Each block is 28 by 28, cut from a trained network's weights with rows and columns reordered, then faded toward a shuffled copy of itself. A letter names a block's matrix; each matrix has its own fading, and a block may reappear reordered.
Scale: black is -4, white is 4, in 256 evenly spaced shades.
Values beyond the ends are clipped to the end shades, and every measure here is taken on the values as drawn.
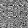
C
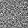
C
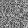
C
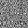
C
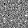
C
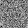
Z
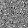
Z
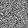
Z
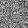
C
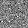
Z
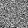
C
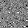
Z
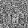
C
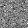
Z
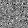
Z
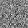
C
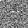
C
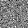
Z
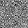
C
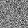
C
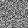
C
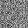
C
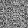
C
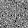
Z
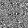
Z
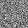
C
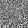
C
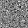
Z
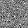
Z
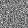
C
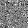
Z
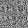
C
